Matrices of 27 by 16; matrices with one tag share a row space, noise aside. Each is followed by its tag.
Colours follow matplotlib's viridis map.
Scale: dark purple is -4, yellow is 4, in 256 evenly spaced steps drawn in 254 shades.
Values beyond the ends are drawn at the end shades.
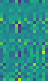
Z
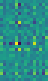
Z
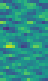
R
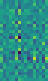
Z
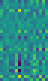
Z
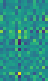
Z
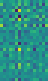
Z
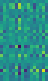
Z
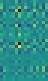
Z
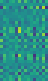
Z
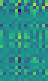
Z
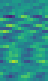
R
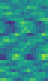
R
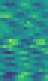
R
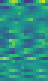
R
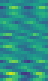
R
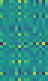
Z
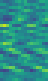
R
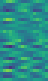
R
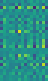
Z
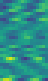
R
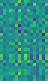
Z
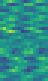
R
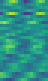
R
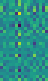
Z
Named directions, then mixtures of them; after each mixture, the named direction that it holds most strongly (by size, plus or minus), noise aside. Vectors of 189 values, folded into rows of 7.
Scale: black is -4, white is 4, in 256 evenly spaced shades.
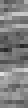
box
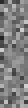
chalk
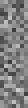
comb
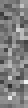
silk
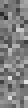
silk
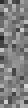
chalk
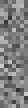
comb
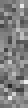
silk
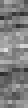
box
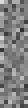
chalk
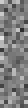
chalk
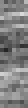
box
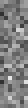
silk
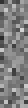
chalk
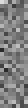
comb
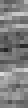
box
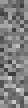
comb
